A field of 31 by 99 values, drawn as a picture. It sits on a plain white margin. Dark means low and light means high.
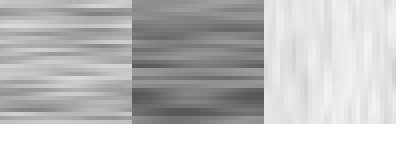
It is made of 1 by 3 panels. Panel 1,1: high, streaked across. Panel 1,2: middling, streaked across. Panel 1,3: very high, streaked downward, faint in contrast.
